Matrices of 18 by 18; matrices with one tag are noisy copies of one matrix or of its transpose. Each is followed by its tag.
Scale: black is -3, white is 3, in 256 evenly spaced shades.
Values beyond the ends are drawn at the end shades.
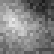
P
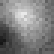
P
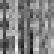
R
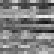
R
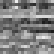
R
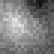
P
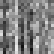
R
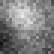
P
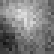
P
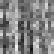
R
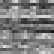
R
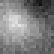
P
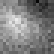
P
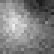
P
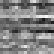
R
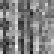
R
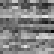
R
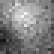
P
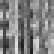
R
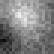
P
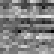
R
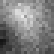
P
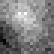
P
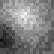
P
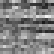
R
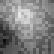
P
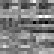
R
